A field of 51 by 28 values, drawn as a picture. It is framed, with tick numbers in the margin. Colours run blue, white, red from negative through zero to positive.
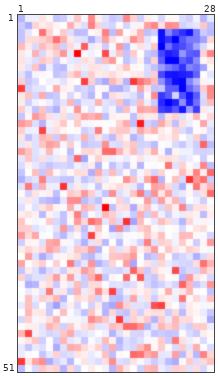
Odd patch: lower, in the top right. Stripes: none. Mirror symmetry: none. Average level on the scale: 50%. Odd rows or columns: none. Ninth with the lowest average: top right.
